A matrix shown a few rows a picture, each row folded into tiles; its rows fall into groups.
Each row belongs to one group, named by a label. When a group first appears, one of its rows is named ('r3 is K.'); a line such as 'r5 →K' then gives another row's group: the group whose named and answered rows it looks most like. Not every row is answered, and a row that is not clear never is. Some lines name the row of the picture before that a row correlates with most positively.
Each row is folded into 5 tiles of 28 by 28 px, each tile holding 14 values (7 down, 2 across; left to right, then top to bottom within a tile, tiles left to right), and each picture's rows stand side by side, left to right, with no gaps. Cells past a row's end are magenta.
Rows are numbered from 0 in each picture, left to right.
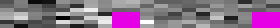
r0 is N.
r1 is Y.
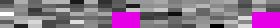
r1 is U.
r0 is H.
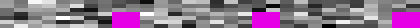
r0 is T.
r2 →N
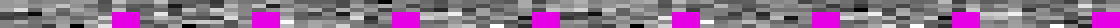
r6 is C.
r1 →N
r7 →C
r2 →Y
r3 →C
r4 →U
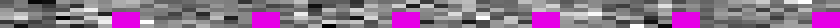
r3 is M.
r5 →M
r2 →N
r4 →C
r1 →Y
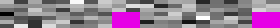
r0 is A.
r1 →M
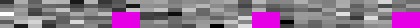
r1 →U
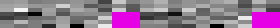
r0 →U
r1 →U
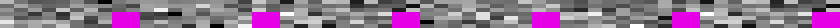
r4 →C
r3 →M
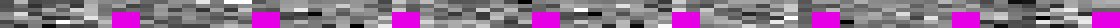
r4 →U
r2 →U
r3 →Y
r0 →N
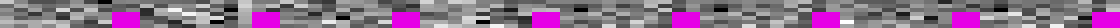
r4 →C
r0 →Y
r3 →T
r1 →A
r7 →C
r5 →C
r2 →Y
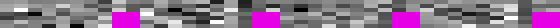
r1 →H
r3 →H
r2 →C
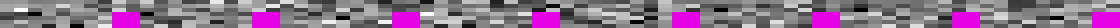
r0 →U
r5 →C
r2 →Y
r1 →A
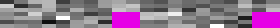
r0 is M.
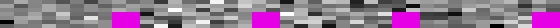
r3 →U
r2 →H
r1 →A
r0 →M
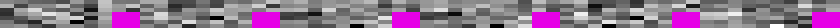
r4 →N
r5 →C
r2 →U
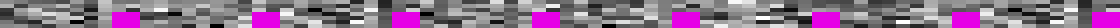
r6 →N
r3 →A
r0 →A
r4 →N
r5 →T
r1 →U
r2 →H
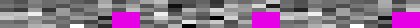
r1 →N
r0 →C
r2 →C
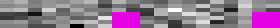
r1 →A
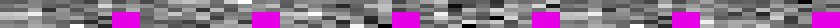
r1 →M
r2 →C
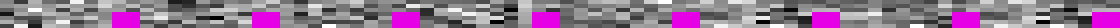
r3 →A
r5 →T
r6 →C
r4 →M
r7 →T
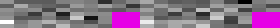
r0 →Y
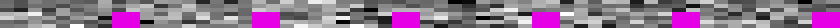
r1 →M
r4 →H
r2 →T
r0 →C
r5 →Y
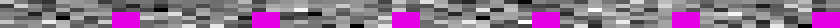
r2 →U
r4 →A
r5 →C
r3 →Y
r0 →Y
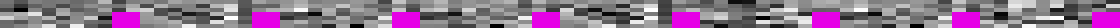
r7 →T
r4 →H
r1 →H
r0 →C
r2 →U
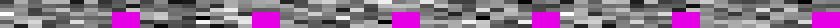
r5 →Y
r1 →N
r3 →Y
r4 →H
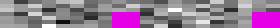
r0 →T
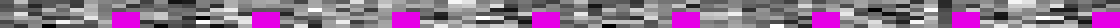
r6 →H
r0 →N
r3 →T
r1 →N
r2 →A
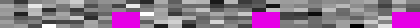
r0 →T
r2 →U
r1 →H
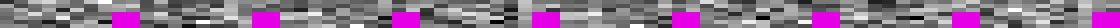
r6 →N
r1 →N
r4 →C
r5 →Y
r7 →A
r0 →M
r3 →A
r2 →C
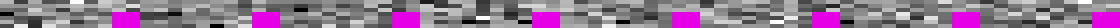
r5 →H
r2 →C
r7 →M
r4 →T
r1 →U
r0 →A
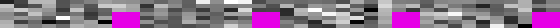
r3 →C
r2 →A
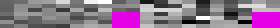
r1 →M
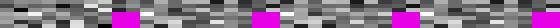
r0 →C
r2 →H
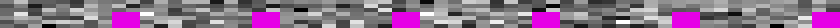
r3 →H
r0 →N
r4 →N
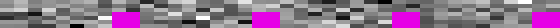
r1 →M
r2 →Y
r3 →M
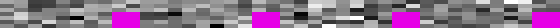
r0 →N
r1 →U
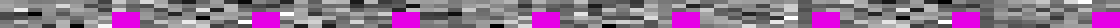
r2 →H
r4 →N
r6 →Y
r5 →H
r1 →Y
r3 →U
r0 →U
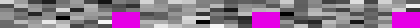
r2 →A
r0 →Y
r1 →T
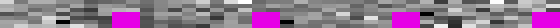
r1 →M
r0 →T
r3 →A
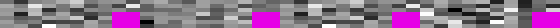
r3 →H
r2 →T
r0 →T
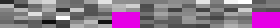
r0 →M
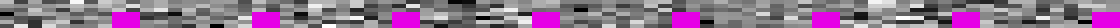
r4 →C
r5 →M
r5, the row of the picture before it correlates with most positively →1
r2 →T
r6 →T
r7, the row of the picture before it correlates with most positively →0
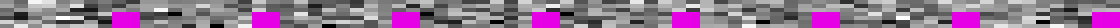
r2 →N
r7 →T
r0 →T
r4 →A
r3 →A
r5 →T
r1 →U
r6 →M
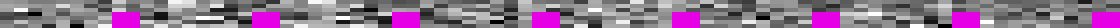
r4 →A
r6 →C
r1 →T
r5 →Y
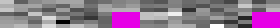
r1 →C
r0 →T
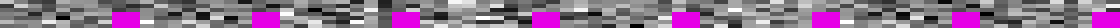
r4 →U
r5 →A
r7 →A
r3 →T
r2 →H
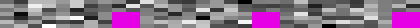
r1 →Y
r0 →T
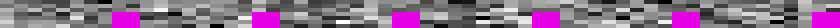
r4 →Y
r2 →N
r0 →Y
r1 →U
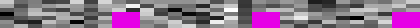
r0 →A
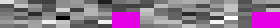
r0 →Y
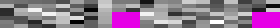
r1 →H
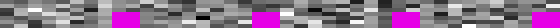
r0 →A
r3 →T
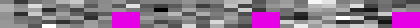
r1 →C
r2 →T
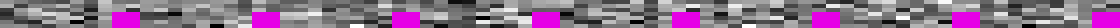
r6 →M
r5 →T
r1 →U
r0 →A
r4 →A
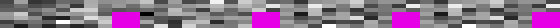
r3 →T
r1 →A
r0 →N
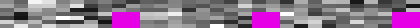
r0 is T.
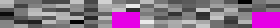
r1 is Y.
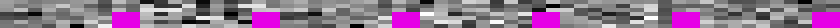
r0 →U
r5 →Y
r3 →H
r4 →H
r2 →U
